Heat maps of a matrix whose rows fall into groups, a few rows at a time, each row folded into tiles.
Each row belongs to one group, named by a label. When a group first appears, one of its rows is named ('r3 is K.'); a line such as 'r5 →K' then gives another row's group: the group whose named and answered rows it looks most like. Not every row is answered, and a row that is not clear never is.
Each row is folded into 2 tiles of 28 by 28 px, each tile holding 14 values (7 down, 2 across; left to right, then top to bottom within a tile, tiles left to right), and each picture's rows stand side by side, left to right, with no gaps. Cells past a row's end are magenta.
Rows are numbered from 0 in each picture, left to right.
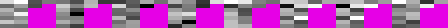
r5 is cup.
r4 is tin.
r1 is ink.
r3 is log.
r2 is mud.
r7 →cup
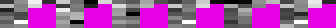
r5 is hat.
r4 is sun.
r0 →hat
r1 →log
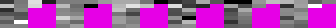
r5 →cup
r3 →mud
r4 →sun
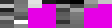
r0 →hat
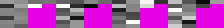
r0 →cup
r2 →hat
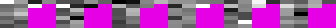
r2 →sun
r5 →ink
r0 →cup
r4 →hat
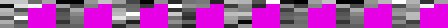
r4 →log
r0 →cup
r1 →sun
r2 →log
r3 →ink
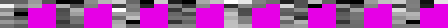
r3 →sun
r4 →tin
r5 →mud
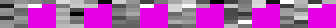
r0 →cup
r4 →hat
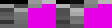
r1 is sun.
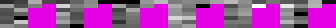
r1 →ink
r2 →sun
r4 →cup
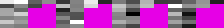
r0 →tin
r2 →ink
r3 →ink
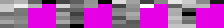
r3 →tin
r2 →cup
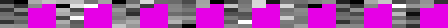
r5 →mud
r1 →cup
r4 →hat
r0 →sun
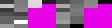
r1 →ink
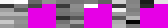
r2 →log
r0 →tin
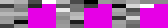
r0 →log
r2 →cup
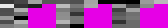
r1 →ink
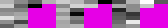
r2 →hat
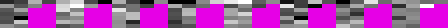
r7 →cup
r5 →mud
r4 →tin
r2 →log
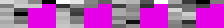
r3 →log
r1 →tin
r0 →tin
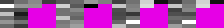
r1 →mud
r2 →hat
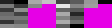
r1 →ink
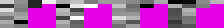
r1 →cup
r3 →sun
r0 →log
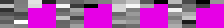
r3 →log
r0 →hat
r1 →mud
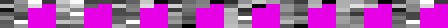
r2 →hat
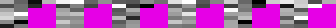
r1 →tin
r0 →log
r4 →log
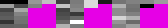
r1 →hat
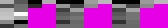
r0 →log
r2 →sun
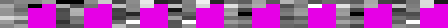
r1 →sun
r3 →hat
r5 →cup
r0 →mud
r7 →hat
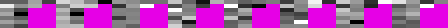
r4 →mud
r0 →ink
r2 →cup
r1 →tin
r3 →log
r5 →hat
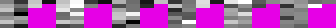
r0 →ink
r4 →tin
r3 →hat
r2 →log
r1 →tin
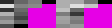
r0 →ink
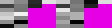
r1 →log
